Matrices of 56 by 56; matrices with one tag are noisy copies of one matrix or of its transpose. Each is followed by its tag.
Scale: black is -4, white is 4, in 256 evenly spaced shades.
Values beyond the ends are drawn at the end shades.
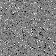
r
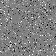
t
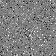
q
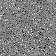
r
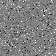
t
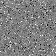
t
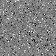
r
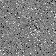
q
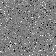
t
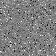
t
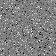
r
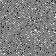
q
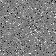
q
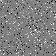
q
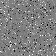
t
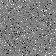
t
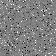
t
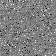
t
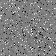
r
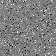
t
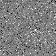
q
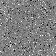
t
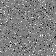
t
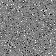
t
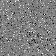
r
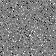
q
